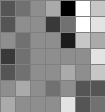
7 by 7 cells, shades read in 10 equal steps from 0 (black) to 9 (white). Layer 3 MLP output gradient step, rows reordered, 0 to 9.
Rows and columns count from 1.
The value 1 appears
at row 3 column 5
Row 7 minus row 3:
1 1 0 0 7 -4 -2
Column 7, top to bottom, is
7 8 6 8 7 3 4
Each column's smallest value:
2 4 5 2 0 3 3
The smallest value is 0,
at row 1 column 5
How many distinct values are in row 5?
5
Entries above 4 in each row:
4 4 5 5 5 4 5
